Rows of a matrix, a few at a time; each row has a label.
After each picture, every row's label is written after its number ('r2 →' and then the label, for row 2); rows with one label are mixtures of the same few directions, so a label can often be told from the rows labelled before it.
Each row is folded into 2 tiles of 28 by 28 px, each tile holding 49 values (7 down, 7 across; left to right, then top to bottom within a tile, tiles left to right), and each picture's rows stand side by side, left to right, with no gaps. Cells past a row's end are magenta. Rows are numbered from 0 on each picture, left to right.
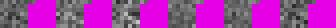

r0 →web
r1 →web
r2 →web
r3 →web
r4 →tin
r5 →web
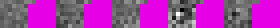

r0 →web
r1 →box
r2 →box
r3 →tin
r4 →tin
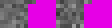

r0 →web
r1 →web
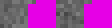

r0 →box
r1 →web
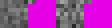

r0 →box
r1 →web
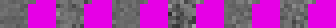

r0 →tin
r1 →web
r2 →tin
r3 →web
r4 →box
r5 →web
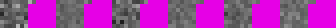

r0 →web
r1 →box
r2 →box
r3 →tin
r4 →web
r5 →web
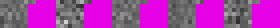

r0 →web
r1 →box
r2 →web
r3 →box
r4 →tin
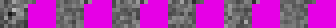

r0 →tin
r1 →box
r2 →box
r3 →tin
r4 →box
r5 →web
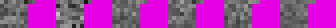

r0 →tin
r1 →web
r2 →tin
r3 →tin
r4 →web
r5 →web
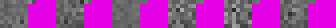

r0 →box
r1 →box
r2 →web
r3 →tin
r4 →tin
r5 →tin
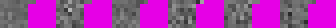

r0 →tin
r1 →tin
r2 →tin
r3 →box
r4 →web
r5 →tin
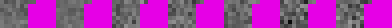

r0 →web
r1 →box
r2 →box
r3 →tin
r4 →web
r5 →box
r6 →web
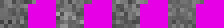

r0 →box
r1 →web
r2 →web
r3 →tin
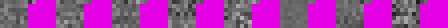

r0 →box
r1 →box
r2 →tin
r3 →web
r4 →web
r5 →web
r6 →box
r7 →tin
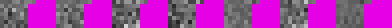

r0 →tin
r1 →tin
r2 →box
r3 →box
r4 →box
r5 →box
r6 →box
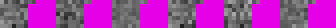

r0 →box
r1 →web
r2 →web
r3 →box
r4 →web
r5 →box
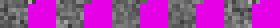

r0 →box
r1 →box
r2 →web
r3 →web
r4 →box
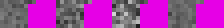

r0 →web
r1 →box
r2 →web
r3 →web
